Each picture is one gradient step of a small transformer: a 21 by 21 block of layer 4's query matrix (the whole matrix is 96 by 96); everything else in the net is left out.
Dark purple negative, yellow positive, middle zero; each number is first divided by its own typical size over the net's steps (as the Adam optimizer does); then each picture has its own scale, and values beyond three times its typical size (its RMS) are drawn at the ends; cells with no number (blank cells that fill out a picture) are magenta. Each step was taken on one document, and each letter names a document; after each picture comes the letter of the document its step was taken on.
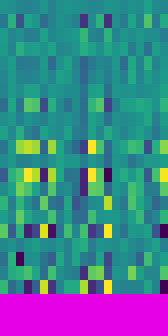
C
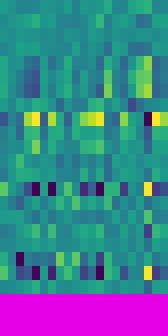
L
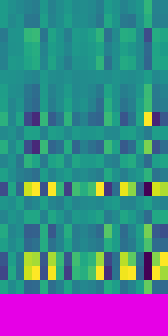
L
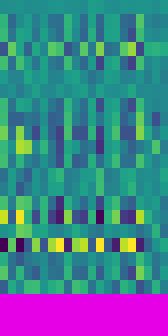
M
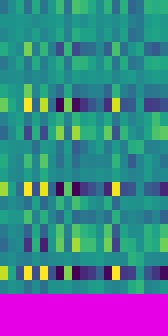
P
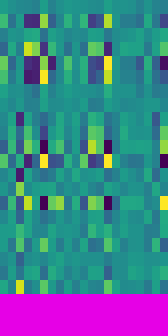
C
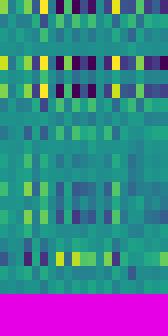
P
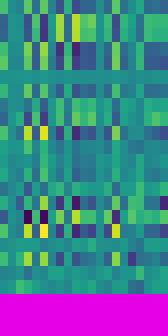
P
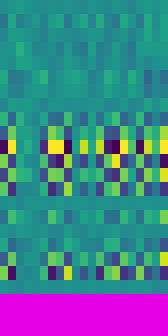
M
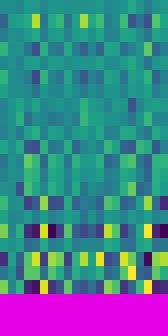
L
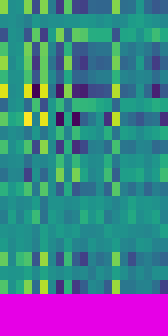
P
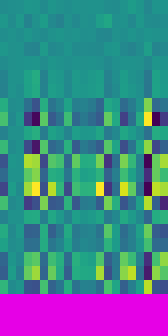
L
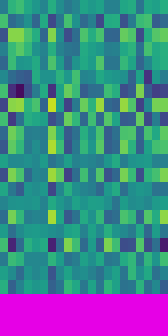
M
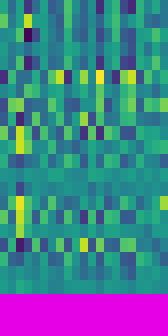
M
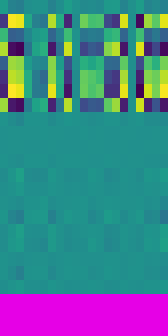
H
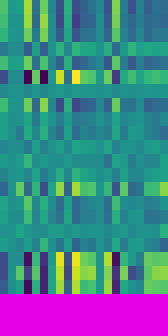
P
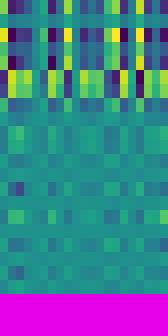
H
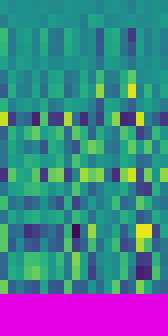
M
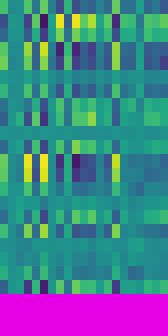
P
